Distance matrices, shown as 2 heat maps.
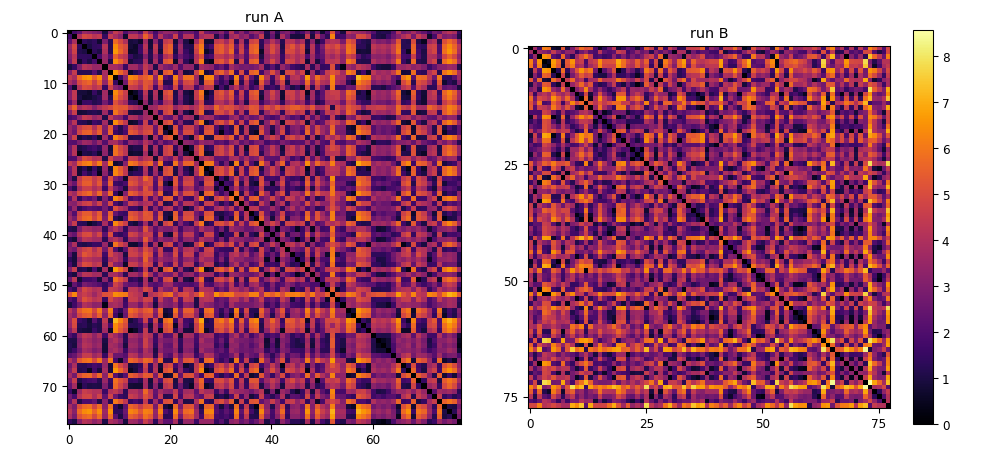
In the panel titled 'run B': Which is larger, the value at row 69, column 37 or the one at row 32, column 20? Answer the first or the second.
the first
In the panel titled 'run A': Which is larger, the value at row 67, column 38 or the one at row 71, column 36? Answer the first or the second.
the second
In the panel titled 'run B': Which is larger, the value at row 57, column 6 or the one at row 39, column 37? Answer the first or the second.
the first
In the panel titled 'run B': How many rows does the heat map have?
78
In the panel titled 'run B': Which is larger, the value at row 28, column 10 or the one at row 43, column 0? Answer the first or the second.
the second
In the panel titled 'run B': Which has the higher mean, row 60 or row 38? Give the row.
60
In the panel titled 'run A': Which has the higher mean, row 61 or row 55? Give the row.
55
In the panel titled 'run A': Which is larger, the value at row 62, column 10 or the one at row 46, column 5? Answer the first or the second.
the second
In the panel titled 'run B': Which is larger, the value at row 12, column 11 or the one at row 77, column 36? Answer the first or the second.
the second
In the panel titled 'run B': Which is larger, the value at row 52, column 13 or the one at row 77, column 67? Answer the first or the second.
the second
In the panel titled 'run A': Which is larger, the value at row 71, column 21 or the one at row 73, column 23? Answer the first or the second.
the first
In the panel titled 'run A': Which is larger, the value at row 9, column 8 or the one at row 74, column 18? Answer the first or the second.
the first
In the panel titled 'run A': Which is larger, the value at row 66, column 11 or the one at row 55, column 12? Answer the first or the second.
the second
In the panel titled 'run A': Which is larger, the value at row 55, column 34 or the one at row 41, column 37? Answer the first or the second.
the second
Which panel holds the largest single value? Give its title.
run B
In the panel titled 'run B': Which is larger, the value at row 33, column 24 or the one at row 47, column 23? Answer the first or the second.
the first
